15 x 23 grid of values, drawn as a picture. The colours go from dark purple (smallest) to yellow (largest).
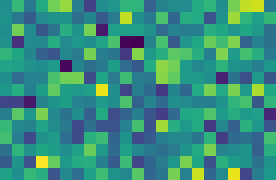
Slope: none. Mirror symmetry: none. Average level on the scale: 50%. Stripes: none. Histogram: bell-shaped. Odd rows or columns: none.
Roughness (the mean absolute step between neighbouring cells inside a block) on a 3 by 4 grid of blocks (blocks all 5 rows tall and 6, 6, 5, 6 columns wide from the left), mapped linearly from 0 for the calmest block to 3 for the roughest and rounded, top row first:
1301 | 1202 | 1102
